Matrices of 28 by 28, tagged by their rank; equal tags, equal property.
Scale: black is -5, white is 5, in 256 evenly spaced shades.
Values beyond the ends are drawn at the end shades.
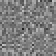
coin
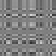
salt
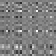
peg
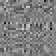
coin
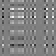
salt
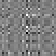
peg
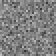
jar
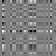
salt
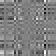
peg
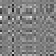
peg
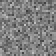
jar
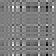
salt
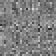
coin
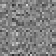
coin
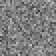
jar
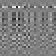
peg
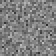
jar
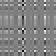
salt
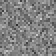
jar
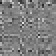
coin
